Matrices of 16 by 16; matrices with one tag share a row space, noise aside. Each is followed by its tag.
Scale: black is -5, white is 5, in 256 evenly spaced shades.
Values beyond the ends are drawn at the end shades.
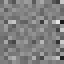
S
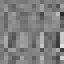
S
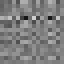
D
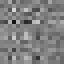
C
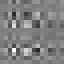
C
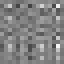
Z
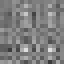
D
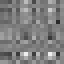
D
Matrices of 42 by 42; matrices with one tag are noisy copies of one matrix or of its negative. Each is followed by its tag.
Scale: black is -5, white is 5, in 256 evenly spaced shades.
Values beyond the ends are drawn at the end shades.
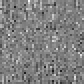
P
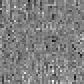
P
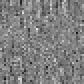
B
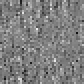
B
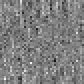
B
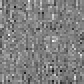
P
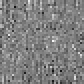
P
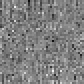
P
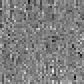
P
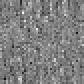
B
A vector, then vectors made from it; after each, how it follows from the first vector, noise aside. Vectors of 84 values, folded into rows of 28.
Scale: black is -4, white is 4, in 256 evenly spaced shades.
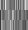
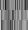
negated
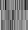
negated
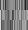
negated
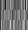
sign-scrambled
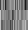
negated
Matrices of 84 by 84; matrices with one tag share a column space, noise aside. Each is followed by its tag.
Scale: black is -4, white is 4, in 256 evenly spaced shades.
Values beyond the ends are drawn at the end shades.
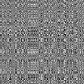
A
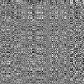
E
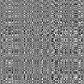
A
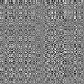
E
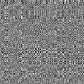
E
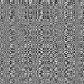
E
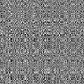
A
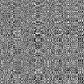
A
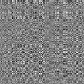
E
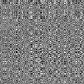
E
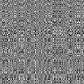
A
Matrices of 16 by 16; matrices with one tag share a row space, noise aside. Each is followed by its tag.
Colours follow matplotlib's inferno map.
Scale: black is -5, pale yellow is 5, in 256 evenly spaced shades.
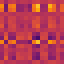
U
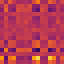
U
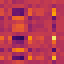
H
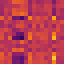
H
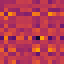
U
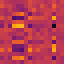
H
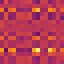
U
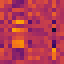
H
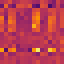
U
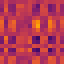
U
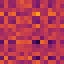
U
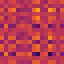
U
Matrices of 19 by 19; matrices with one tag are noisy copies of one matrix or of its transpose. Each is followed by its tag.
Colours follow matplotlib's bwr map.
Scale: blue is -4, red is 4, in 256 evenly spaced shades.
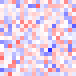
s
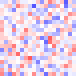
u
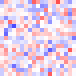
s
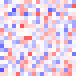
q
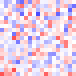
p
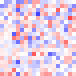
p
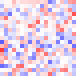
u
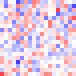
p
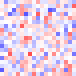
q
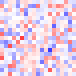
s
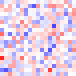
s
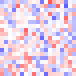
u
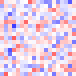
q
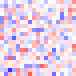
p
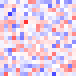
q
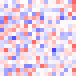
p
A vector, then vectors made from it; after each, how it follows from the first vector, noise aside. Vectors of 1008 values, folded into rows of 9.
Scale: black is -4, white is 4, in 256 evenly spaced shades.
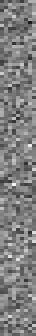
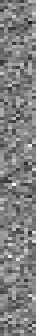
copied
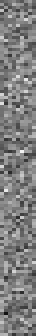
reversed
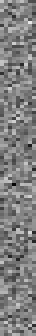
negated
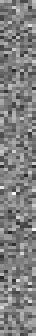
wrapped around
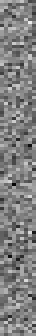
negated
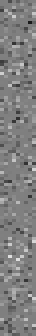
partly zeroed
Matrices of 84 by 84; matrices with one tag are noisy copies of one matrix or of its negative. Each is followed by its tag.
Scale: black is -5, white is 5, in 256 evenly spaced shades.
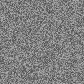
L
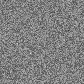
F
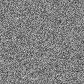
L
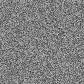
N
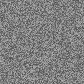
L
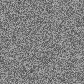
L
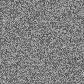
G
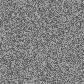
N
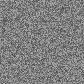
G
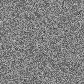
N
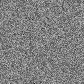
N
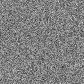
F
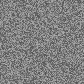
N
